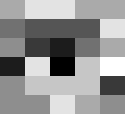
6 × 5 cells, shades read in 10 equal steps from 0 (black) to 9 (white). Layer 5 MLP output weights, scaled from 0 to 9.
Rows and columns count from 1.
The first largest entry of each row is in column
2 5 5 5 2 3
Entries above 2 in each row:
5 5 3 3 4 5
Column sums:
26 33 27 33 36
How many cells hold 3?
3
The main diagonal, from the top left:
6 3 1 7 2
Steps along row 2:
down same same up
